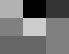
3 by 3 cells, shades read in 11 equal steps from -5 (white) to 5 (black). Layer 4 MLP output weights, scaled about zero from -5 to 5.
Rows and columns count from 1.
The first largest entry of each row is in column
2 1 1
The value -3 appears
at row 2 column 2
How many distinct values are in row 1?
3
